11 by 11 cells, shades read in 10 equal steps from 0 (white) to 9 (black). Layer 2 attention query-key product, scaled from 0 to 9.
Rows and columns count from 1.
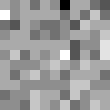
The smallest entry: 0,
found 2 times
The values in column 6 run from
2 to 5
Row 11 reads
4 4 5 2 3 4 2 5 4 2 3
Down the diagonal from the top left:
3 4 3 5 3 3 3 3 2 3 3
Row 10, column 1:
5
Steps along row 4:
down same up down up down down same up down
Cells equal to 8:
0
